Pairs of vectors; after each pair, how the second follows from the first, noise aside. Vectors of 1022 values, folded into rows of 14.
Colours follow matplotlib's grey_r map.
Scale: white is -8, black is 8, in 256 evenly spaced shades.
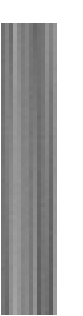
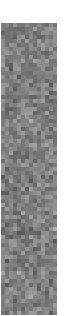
shuffled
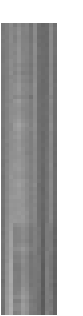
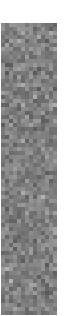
shuffled
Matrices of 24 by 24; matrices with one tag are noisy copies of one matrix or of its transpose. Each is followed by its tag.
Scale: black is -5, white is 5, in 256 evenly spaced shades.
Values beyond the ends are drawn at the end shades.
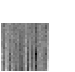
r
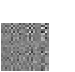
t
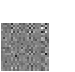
t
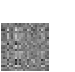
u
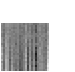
r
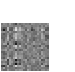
u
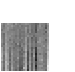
r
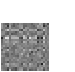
u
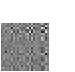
t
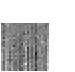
r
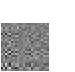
t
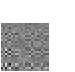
t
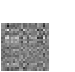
u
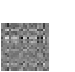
u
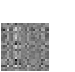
u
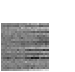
r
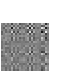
t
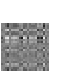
u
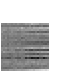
r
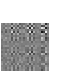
t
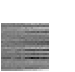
r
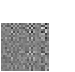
t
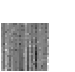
r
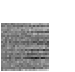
r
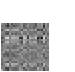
u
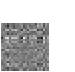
u
